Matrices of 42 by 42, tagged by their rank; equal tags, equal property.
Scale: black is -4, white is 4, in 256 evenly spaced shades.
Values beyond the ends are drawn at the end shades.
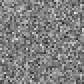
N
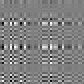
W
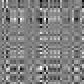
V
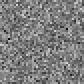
N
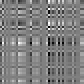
W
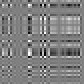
W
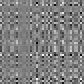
V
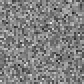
N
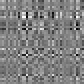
V
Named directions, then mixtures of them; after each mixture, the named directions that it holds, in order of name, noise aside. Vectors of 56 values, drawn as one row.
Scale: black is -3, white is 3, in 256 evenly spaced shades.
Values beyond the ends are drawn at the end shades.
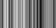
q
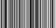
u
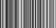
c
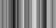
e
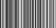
c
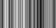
q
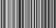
c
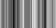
e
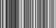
c, e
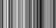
q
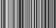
c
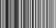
c, q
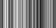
q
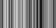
q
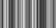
e, q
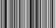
u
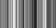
e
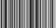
u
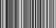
c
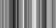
e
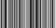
u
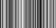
c, q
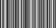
c, u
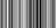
q, u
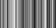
e, u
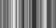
e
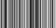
u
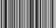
u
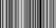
c, q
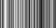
q, u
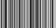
u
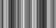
e, q
